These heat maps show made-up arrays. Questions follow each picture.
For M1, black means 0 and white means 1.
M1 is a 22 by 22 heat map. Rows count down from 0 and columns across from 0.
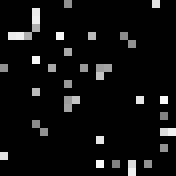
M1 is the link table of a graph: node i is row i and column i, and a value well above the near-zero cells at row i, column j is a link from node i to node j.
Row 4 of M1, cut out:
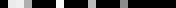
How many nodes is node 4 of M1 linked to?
6
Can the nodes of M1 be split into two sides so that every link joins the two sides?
yes
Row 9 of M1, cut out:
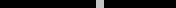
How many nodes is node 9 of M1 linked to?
1
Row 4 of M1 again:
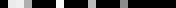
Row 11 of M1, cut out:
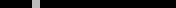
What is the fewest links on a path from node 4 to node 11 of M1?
1
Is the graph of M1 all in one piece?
no
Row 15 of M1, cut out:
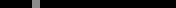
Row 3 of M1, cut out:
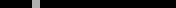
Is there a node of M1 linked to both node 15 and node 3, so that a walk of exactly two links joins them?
yes
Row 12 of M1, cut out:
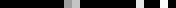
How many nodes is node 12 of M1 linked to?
4
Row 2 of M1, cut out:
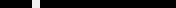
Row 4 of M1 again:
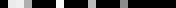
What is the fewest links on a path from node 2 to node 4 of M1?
1
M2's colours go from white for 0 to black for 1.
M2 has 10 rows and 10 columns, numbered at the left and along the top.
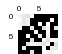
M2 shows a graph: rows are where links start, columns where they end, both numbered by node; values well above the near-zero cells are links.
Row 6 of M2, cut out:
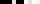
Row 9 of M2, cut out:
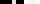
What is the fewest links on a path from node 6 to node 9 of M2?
2
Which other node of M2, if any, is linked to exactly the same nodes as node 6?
node 9
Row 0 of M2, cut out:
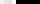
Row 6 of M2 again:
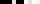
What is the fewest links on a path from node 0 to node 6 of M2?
1
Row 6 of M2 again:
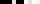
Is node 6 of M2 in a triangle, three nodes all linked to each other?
yes
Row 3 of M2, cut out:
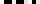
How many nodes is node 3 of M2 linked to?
5
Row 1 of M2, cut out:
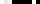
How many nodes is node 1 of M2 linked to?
6
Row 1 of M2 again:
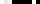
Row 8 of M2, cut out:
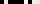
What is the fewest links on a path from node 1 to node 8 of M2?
2
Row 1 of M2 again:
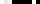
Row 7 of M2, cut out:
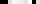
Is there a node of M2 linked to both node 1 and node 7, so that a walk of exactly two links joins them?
no
